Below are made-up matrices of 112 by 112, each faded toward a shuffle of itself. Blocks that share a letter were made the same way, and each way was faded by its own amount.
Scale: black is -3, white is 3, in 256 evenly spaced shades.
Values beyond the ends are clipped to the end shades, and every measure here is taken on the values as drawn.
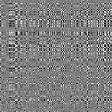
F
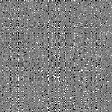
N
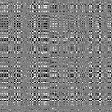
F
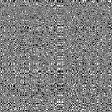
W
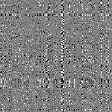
N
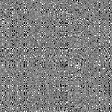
N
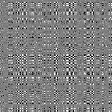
F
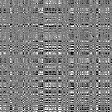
F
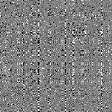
N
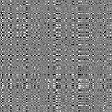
F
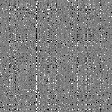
N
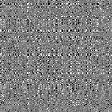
W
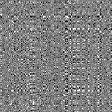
W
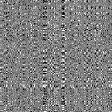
W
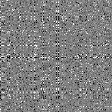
N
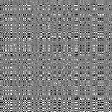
F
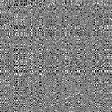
W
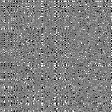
N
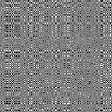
F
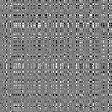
F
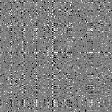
N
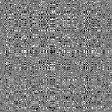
W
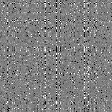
N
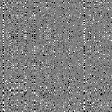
N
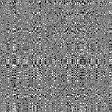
W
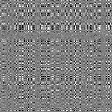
F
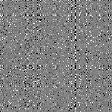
N
